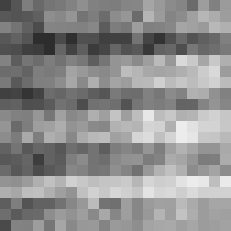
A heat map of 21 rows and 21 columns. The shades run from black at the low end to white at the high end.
Stripes running across repeat 4 times from top to bottom. The top left is the ninth with the lowest average. Neither half mirrors the other. There is an overall slope up to the bottom right. The grain runs across in streaks.
